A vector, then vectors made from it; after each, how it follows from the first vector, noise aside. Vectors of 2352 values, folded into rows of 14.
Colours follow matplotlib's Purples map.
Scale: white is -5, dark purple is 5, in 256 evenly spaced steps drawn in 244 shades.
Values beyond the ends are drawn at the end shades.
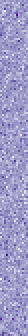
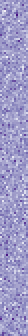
copied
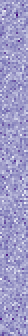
copied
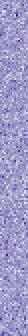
copied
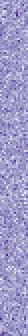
copied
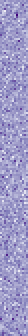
copied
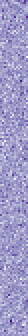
reversed
